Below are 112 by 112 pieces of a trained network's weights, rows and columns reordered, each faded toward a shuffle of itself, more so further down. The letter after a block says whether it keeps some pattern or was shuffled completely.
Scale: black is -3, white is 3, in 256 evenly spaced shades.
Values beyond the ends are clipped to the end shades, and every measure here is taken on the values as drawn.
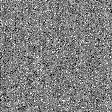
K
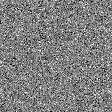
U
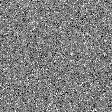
U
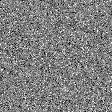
U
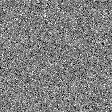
U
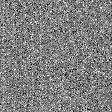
K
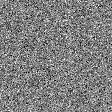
U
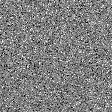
U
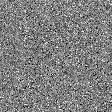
U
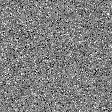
U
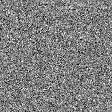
K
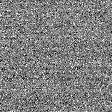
K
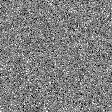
U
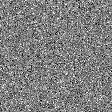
U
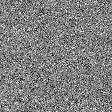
K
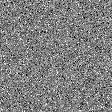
U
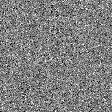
K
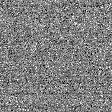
K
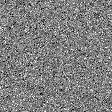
U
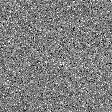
U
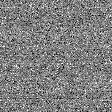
K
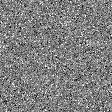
U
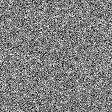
U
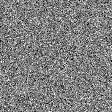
U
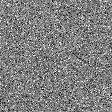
U
